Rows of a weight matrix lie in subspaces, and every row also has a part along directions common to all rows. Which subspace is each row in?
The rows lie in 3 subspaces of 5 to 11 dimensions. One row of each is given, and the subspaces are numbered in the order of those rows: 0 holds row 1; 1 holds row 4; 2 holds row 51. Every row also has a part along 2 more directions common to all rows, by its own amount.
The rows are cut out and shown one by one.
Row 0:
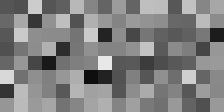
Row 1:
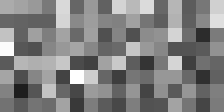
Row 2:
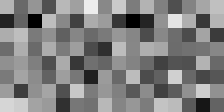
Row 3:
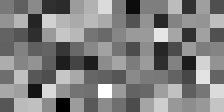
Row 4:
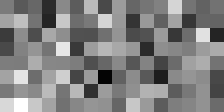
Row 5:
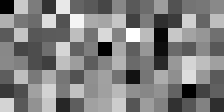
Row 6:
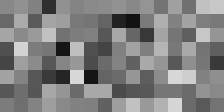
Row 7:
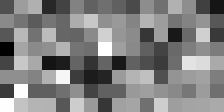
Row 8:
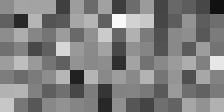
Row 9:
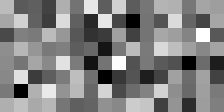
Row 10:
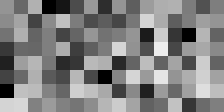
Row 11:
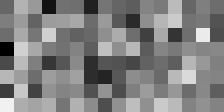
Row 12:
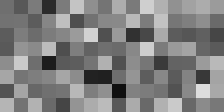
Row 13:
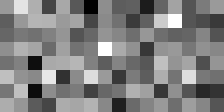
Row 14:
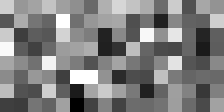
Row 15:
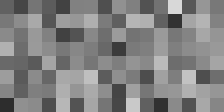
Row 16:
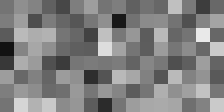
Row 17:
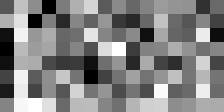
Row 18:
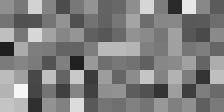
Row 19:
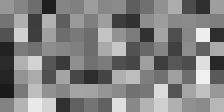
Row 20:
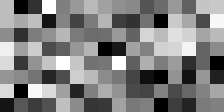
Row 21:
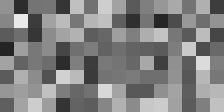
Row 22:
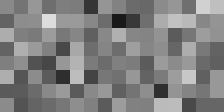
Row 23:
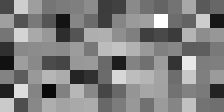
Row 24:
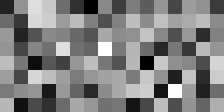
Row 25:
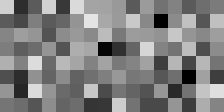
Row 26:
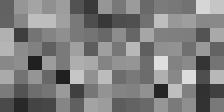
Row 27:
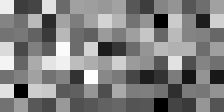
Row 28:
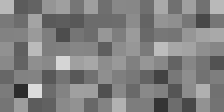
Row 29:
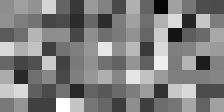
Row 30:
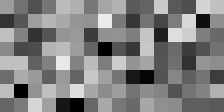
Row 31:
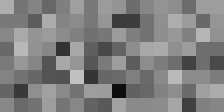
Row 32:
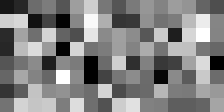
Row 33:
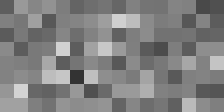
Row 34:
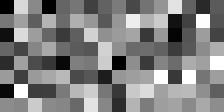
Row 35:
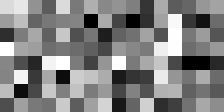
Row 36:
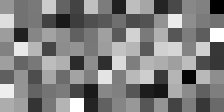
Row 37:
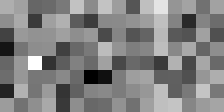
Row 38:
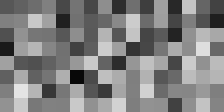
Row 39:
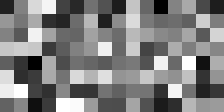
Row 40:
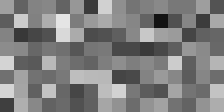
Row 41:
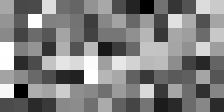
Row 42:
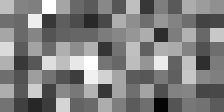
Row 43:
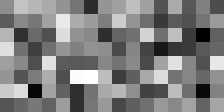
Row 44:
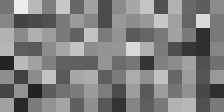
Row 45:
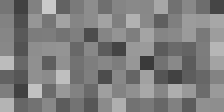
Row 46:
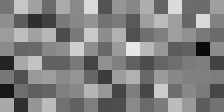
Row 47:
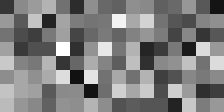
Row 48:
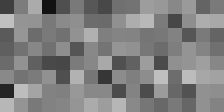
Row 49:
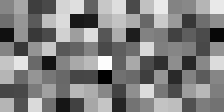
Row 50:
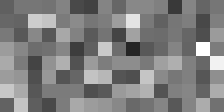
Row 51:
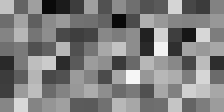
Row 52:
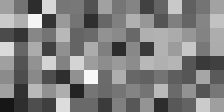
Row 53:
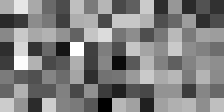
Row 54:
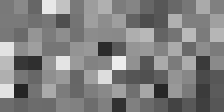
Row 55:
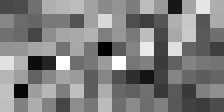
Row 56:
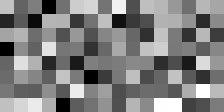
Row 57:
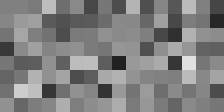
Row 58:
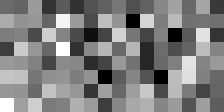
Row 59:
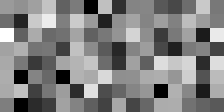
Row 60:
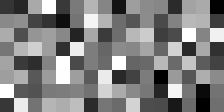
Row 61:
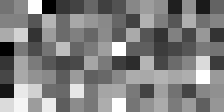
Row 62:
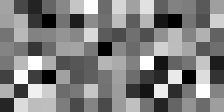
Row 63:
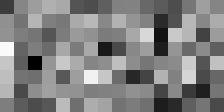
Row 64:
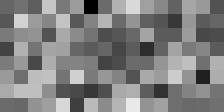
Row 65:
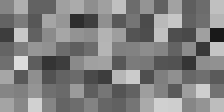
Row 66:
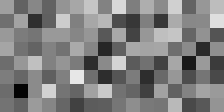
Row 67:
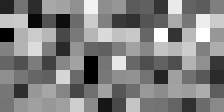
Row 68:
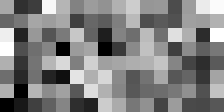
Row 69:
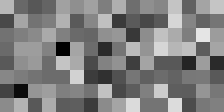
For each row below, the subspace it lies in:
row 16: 2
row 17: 1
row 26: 1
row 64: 0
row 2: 2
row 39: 2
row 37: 2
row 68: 1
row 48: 2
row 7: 1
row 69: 1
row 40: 0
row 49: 2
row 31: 1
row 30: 2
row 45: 1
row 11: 1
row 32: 2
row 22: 1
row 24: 1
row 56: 2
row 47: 1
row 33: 1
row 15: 2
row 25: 1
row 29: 2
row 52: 2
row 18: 2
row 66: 0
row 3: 0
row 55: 2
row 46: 0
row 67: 2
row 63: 2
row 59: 1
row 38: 0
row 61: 2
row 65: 2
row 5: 2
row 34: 2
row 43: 0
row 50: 0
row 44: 0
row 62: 1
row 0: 2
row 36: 2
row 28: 0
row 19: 2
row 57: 0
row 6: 1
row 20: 2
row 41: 0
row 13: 1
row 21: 0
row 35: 1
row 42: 0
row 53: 1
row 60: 2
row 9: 1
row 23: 0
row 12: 2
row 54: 2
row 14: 0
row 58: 1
